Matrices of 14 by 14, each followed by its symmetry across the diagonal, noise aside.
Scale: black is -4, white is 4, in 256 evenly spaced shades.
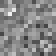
symmetric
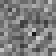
symmetric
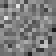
symmetric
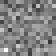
neither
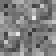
symmetric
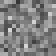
neither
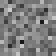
symmetric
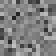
symmetric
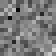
symmetric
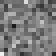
neither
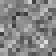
symmetric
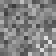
symmetric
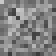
symmetric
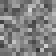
neither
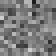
neither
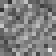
symmetric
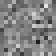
neither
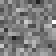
neither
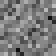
symmetric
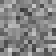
neither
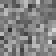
neither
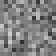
neither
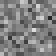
neither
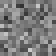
neither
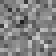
symmetric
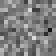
neither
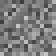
symmetric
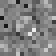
symmetric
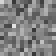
neither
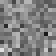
neither
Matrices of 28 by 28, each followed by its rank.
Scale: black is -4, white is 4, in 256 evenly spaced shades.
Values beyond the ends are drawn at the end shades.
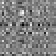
three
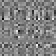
three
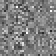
five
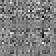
five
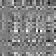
three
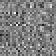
five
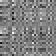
three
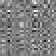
three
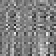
three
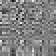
three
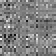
three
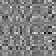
three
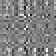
three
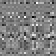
three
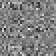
five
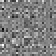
five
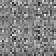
five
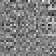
five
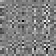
three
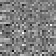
five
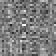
five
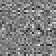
five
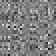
five
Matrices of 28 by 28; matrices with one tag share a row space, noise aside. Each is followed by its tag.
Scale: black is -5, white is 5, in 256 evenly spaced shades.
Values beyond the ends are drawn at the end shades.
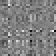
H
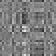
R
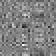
R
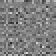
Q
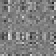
H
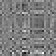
R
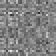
Q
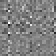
H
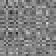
Q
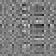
R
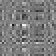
R
